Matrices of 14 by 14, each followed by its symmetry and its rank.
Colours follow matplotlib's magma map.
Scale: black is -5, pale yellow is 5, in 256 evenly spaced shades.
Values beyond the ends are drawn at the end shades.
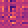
neither, rank two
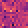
neither, rank three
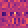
neither, rank three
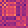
symmetric, rank two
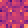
symmetric, rank two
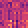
neither, rank three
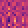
neither, rank two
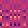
neither, rank one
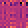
neither, rank two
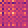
symmetric, rank two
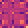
symmetric, rank two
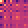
symmetric, rank two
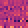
neither, rank three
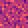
antisymmetric, full rank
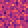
antisymmetric, full rank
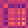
symmetric, rank one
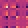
symmetric, rank one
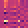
neither, rank two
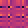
neither, rank one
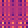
neither, rank one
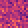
antisymmetric, full rank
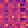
neither, rank three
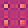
symmetric, rank one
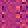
neither, rank two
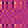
neither, rank one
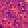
antisymmetric, full rank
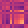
symmetric, rank one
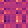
neither, rank one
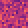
antisymmetric, full rank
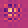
symmetric, rank one
